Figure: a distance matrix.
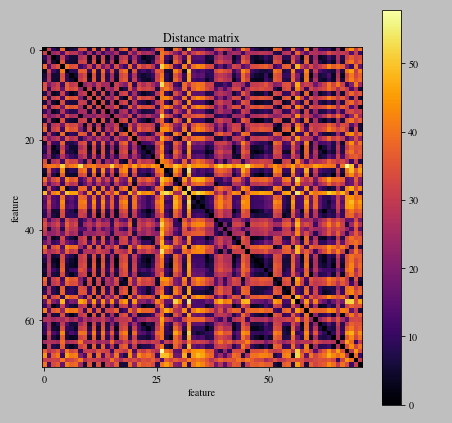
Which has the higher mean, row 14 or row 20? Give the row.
20
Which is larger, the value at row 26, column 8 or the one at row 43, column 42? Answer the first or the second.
the first
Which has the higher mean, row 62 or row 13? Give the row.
13
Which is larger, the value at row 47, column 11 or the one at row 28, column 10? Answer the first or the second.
the first
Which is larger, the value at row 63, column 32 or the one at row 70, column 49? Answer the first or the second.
the first
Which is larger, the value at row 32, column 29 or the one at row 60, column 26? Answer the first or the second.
the second
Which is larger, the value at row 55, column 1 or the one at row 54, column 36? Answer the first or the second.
the first
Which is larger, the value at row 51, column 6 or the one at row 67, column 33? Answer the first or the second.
the second
